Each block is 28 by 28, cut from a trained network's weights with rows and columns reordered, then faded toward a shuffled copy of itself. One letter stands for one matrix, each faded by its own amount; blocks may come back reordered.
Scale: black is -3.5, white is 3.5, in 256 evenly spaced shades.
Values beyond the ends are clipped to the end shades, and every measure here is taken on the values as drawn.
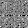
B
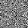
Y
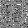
B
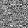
Y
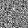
Y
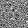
Y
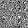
Y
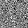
Y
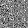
B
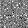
B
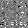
B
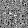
B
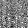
B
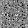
B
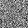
B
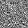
Y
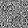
Y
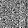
B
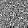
Y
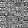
Y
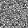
Y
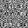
Y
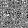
B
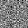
Y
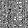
B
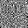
Y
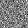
Y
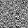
Y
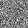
Y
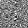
Y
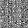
B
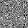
Y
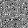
B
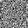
Y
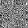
Y
